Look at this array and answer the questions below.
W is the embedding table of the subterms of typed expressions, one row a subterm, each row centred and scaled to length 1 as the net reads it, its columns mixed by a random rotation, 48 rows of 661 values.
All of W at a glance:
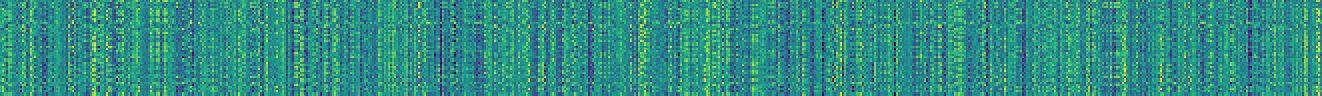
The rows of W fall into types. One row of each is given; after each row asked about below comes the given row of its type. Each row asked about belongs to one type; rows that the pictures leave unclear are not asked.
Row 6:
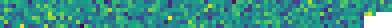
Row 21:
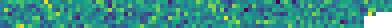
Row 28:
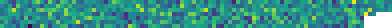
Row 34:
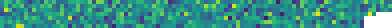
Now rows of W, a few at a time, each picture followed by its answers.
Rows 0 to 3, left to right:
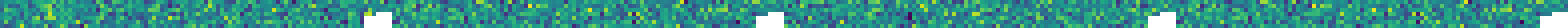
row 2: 28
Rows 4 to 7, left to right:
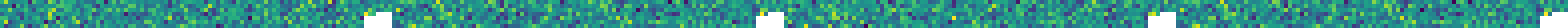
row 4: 6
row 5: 21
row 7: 21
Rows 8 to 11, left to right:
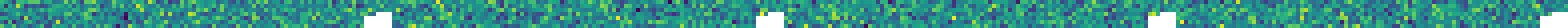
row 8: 28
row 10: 6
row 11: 6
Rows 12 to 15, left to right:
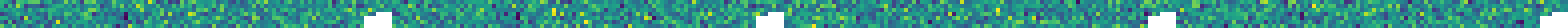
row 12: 28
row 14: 21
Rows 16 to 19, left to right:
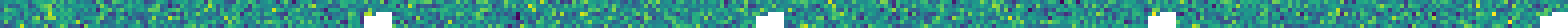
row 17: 28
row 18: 21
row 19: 34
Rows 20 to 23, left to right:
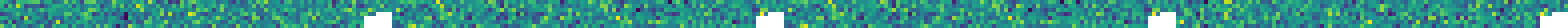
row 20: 28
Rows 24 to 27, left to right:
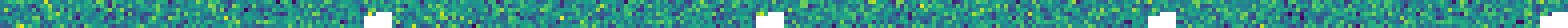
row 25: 6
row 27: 21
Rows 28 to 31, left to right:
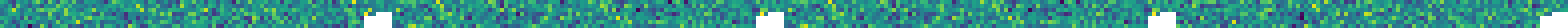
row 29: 21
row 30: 21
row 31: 28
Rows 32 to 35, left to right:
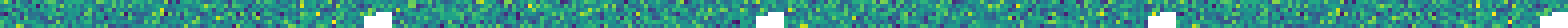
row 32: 34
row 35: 34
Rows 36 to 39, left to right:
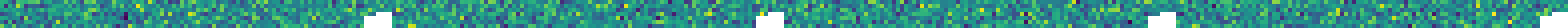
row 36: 28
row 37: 34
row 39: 34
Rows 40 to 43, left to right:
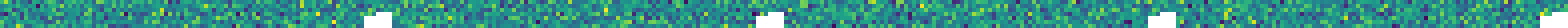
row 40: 34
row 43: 6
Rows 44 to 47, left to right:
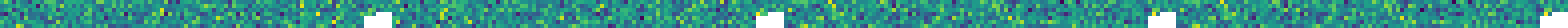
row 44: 34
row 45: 6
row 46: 21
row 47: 21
